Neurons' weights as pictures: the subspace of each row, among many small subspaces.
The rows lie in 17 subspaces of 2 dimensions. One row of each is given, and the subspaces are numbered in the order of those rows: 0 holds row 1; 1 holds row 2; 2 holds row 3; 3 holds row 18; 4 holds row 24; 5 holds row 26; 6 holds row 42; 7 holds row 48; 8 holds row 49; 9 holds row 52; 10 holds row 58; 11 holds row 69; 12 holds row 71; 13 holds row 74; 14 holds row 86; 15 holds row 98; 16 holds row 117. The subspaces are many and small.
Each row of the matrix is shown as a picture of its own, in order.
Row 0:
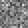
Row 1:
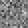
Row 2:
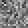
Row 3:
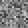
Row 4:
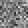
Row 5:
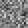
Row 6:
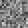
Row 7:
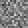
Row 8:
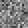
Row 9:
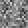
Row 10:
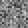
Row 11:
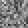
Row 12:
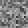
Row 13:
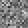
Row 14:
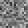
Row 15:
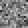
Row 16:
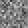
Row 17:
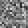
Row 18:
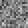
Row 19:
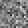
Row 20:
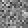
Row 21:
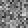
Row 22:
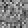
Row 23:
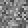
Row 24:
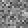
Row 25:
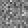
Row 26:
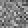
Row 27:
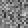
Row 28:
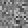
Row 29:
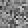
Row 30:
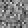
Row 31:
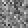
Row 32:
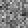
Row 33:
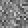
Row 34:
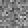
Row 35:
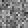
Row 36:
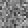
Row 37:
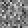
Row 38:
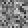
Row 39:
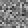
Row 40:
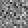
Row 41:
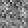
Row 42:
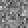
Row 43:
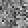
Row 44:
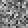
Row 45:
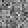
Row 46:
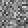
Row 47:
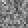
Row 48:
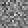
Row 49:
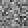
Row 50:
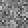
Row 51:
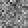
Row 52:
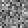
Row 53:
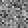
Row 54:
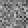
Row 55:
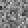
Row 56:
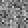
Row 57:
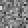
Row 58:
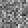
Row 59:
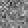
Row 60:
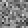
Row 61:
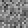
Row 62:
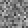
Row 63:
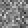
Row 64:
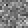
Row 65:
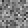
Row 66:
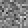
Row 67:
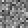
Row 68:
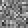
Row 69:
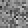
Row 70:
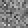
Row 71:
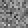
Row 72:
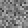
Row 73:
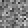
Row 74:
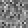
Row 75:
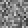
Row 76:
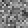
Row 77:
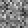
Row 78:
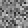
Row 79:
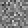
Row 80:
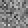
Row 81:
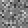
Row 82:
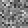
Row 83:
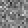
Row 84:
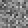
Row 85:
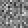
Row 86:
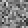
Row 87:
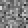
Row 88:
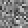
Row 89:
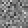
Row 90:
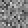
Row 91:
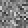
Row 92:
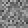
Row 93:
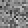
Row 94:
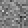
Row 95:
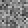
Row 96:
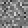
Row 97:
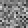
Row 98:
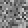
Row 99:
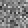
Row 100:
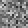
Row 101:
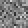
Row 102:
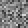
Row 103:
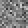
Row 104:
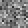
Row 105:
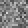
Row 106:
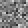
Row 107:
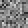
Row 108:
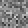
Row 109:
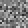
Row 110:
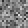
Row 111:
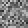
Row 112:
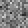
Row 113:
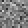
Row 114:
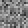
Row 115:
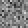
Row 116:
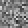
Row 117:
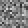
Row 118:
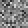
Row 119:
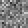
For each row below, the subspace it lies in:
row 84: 1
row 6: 3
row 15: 7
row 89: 4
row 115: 2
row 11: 1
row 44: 1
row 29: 11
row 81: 14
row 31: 12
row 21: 15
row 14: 6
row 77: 15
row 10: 2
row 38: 12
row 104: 2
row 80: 12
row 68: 3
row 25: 5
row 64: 7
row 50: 0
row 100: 1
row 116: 11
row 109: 16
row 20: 4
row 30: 13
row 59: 6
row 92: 7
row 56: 2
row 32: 15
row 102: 10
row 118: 14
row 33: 0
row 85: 5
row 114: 13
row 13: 4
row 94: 8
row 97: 16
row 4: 5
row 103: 16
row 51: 3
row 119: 3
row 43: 2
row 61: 13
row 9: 15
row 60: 14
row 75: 14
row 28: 11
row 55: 6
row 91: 0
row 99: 5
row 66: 8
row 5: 10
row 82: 14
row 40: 5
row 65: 9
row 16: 0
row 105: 10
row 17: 16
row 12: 12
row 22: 13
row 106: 10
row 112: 15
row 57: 6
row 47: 1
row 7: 7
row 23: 15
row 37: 0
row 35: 9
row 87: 6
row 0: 9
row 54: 16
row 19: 1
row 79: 7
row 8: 9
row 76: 4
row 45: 9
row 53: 2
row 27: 10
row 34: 8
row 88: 11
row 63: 10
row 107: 3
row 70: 12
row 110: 9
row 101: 5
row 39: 16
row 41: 15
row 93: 11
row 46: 3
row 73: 8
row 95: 0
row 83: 6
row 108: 12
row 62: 14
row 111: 7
